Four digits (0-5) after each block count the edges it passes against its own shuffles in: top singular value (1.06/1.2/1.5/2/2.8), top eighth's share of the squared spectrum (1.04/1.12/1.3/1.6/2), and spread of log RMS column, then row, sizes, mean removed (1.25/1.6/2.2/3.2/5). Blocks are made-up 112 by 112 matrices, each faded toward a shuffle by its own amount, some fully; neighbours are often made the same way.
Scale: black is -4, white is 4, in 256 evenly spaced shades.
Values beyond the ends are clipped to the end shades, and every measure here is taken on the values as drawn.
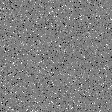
0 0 0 0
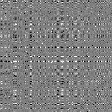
5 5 3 4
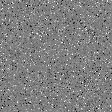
0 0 0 0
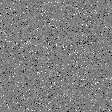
2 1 0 0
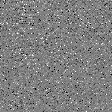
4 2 1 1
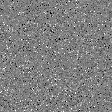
3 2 0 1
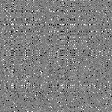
5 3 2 2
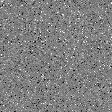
3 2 0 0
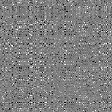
5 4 3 3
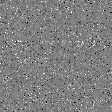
2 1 0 1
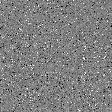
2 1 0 1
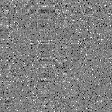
4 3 1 1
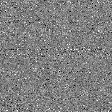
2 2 0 3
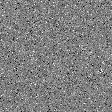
0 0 0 0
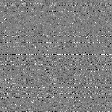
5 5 2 3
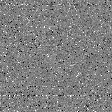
3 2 0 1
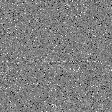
3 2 0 1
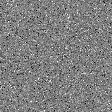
2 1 0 0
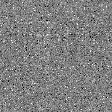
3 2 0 1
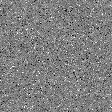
0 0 0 0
